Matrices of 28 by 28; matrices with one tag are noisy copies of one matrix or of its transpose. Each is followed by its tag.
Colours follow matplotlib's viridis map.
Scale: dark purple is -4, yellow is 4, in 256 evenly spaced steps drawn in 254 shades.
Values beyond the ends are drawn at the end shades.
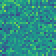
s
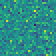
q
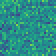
s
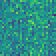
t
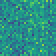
t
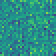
t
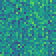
t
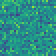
s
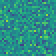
q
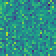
s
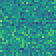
t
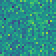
t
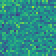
s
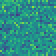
s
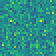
q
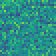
s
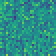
s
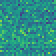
t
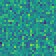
q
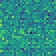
t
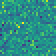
s
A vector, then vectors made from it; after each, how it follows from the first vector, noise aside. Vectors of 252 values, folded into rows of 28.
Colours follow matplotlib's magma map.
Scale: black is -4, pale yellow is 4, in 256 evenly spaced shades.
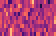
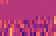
partly zeroed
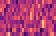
wrapped around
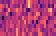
wrapped around
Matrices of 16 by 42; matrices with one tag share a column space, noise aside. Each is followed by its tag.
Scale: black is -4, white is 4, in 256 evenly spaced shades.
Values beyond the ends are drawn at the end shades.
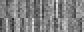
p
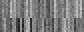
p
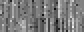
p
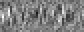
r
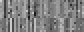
p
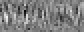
r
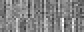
p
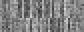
p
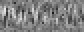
r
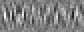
r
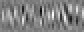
r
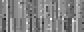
p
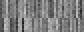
p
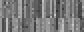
p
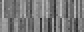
p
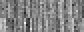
p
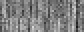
p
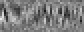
r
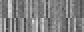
p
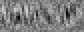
r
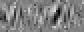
r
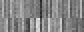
p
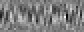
r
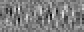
r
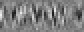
r
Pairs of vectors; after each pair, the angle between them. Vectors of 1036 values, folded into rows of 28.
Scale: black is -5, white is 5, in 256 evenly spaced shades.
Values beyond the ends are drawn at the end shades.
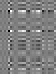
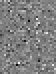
partly aligned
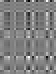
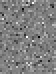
orthogonal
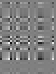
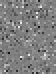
orthogonal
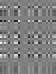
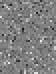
orthogonal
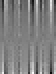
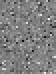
orthogonal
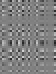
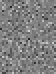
partly opposed
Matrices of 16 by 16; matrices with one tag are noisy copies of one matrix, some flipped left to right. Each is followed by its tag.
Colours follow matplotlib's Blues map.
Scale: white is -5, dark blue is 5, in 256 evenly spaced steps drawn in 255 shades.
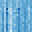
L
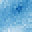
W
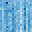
L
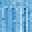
L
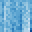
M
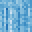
L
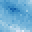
W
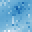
W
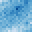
W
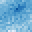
W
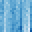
M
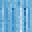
L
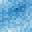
W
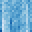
M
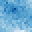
W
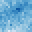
W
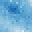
W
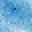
W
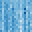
L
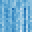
L
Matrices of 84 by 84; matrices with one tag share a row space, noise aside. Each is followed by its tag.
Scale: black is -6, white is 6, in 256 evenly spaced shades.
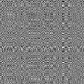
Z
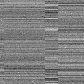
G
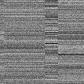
G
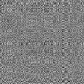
Z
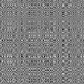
Z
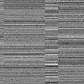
G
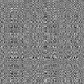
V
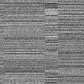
G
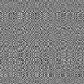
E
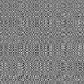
E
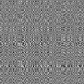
E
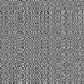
E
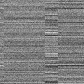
G
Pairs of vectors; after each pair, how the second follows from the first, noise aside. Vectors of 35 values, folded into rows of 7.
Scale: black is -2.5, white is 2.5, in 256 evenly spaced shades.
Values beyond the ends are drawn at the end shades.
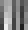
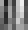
reversed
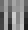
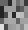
shuffled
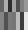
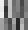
reversed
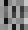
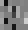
partly zeroed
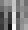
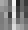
reversed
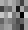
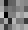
reversed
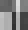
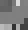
partly zeroed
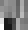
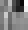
reversed
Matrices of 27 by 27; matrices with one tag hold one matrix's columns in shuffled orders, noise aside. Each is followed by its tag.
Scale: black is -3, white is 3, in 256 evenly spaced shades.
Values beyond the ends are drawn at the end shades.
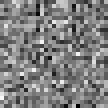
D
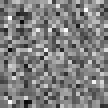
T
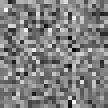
T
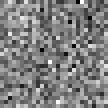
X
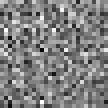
T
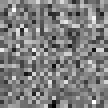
T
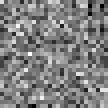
D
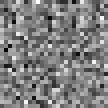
X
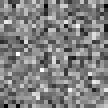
D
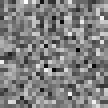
X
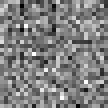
D
